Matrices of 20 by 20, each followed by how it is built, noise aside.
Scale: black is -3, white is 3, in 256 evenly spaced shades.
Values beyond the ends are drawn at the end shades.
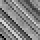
Toeplitz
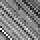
Toeplitz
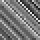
Toeplitz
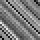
Toeplitz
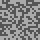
noise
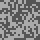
noise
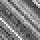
Toeplitz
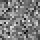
noise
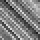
Toeplitz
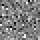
noise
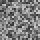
noise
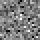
noise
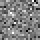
noise
